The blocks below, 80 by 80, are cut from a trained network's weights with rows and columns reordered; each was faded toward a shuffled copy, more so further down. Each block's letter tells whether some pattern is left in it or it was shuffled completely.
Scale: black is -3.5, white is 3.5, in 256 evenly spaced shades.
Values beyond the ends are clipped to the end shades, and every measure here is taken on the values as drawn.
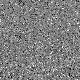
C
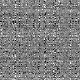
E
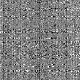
E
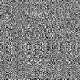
E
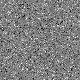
C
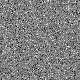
C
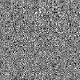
E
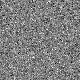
C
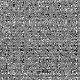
E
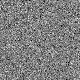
C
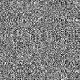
E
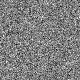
C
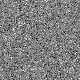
C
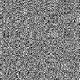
E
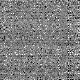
E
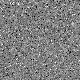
C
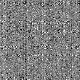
E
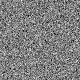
C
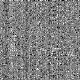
E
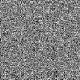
E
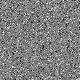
C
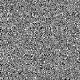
E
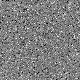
C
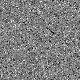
C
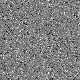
C
